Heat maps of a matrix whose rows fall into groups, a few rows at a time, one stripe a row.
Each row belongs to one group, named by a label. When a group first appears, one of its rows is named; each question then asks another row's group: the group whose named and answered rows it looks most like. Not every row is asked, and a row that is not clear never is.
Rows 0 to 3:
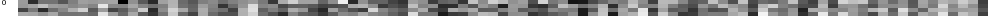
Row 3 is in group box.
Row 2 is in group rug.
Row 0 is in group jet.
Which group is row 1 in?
box
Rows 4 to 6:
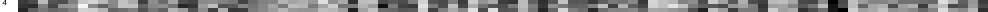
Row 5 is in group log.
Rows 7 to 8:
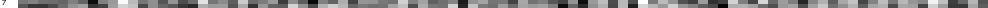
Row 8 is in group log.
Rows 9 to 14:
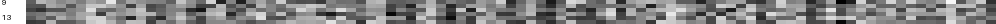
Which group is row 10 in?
jet
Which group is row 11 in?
log
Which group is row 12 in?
box
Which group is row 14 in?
jet
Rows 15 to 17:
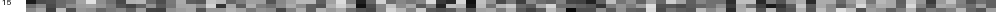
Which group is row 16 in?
rug
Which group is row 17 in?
rug
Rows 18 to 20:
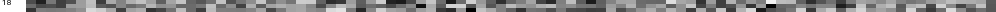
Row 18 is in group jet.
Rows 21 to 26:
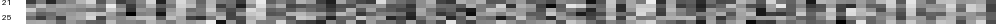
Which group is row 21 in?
rug
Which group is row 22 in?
box
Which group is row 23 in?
box
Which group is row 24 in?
rug
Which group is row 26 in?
box
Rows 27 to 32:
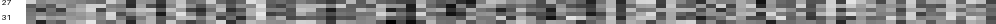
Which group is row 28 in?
rug
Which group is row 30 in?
rug
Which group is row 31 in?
box
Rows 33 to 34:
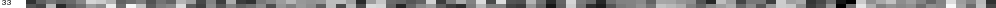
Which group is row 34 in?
jet
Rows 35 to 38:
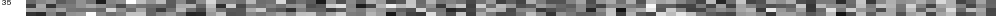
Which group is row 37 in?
box
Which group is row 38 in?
log
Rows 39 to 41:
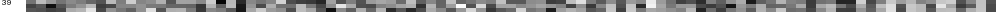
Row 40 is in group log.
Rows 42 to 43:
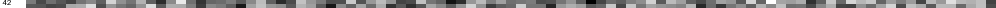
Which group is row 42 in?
jet
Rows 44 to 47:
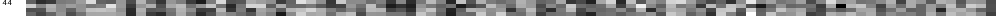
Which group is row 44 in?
log
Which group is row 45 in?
box
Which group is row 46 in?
jet
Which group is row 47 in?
jet
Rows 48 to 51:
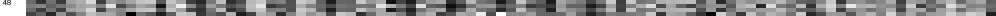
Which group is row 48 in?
log
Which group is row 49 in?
rug
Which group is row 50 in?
log
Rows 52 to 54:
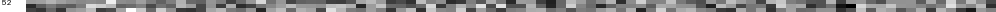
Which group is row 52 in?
box
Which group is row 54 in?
log
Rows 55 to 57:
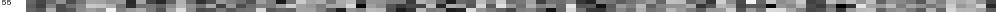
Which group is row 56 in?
jet
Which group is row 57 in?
jet
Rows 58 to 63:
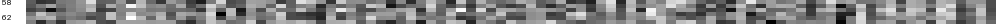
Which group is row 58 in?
log
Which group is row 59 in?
box
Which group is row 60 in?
log
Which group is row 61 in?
box
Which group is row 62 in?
box
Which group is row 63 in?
log
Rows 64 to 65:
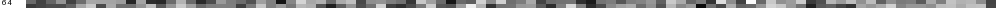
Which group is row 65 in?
jet
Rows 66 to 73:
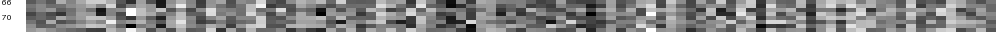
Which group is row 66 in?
rug
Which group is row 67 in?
rug
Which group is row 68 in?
box
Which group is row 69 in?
rug
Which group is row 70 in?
rug
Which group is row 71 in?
jet
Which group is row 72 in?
rug
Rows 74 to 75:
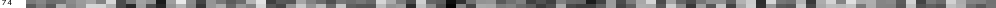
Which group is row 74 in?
rug
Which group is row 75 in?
rug
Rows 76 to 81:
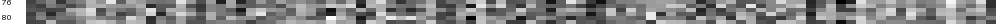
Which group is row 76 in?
jet
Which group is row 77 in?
jet
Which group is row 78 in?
log
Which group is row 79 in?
rug
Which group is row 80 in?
rug
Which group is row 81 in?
jet
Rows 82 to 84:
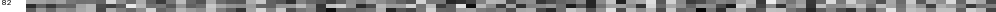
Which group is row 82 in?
box
